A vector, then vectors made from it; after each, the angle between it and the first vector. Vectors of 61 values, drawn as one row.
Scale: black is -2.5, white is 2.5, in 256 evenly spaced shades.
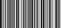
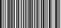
nearly parallel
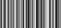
partly aligned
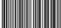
nearly opposite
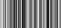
orthogonal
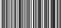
nearly opposite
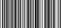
partly opposed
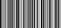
nearly parallel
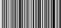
nearly opposite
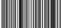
nearly opposite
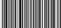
nearly opposite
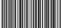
nearly opposite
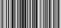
orthogonal
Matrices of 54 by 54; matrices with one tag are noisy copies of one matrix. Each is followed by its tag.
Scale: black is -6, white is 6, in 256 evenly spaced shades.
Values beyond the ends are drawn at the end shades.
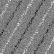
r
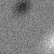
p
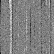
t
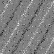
r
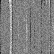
t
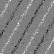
r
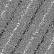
r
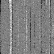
t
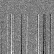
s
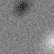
p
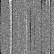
t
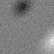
p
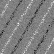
r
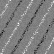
r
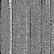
t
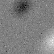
p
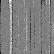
t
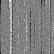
t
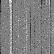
t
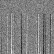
s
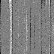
t
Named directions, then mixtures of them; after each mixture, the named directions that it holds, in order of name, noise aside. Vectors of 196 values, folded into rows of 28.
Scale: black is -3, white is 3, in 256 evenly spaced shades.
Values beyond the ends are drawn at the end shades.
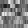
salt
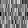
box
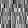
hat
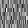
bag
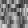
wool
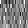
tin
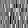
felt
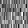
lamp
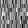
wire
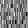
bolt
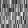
hat, lamp, wire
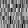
felt, wire, wool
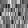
box, salt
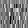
felt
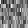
bolt, tin, wool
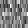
salt, tin, wire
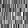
lamp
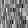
bag, wire, wool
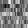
salt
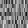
bolt, box, tin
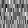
bag, salt
